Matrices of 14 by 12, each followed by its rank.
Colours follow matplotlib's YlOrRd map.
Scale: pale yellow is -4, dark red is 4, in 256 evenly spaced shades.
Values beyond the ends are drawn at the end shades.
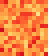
full rank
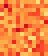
full rank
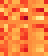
two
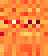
two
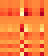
one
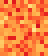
full rank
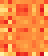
two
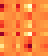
one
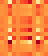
one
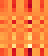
one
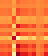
one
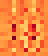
two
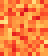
full rank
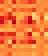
two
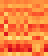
two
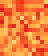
full rank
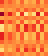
one
